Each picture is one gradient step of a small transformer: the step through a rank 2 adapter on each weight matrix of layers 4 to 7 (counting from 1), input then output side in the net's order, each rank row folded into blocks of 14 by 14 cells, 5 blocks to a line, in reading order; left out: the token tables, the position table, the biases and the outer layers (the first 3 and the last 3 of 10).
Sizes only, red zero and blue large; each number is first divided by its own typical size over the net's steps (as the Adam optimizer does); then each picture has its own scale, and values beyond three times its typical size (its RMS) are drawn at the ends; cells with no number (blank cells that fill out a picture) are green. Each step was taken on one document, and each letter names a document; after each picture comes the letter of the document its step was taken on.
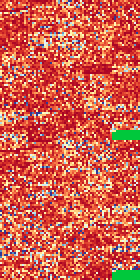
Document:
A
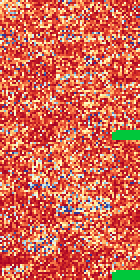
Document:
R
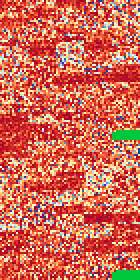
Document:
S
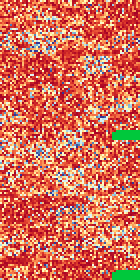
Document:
R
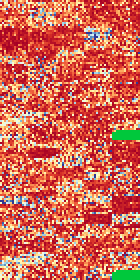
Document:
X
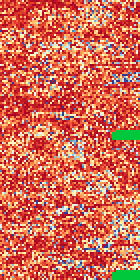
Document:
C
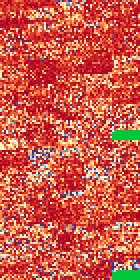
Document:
A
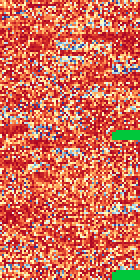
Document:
C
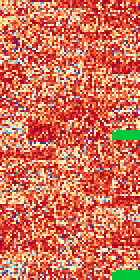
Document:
X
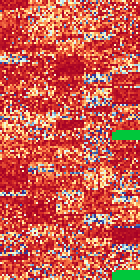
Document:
C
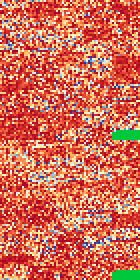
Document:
R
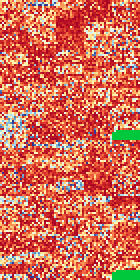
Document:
X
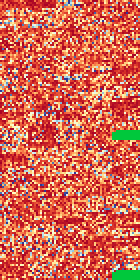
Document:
A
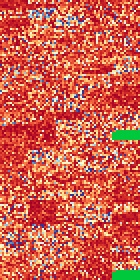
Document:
A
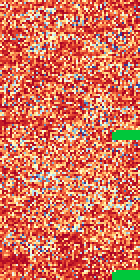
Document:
R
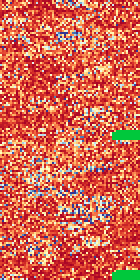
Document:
R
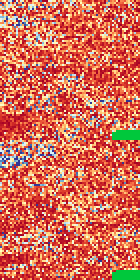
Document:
R
